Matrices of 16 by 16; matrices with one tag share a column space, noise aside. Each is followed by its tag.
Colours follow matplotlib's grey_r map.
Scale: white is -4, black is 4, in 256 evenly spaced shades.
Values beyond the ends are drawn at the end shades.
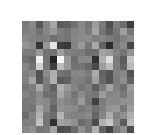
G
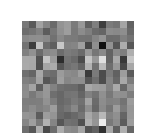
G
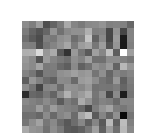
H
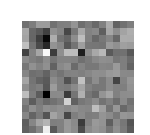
H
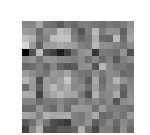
H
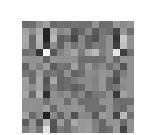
H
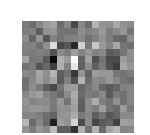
G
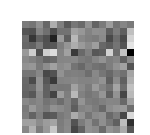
H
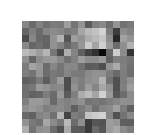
H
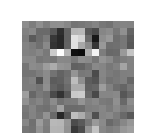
H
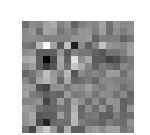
G
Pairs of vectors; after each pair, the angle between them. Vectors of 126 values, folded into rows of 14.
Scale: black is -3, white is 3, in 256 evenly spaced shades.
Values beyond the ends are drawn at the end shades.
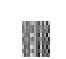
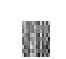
nearly parallel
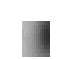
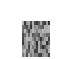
orthogonal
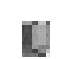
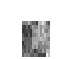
nearly parallel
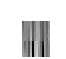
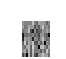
partly opposed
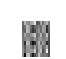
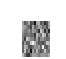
partly opposed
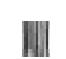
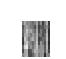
nearly opposite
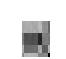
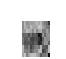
nearly parallel
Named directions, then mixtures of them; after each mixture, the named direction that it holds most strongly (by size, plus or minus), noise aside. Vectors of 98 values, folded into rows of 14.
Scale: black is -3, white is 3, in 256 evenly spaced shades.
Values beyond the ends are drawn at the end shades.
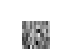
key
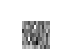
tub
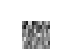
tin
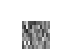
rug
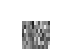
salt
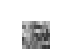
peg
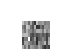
peg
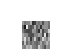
rug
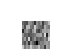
tub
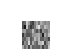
salt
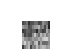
peg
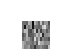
salt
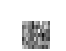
salt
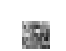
peg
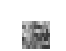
peg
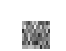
tub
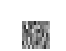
rug
